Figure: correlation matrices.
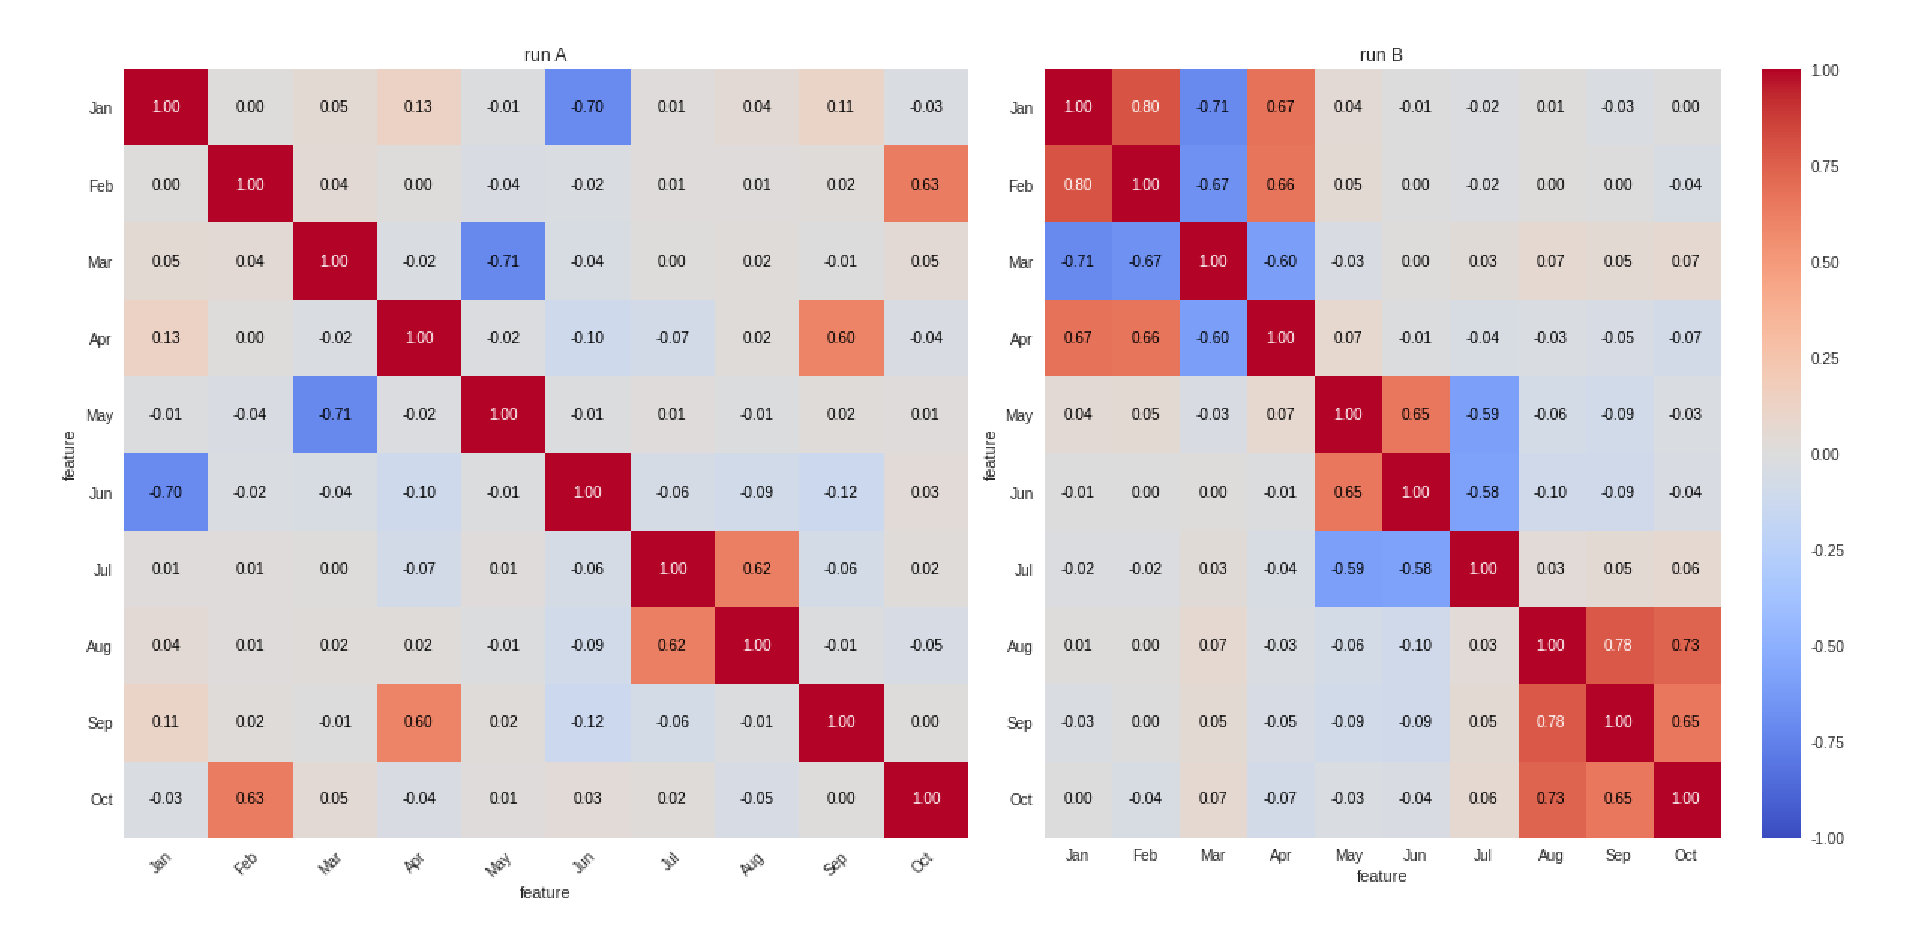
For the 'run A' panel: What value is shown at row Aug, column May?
-0.01
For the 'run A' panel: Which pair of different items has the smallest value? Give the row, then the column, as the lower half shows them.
May, Mar
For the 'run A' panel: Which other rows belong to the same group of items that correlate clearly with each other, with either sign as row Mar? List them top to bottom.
May
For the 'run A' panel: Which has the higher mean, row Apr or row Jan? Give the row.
Apr
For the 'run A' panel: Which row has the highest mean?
Feb
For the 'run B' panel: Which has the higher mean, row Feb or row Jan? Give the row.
Feb
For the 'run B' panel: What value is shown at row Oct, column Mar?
0.07
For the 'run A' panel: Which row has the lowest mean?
Jun
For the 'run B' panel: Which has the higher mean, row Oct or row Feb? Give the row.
Oct
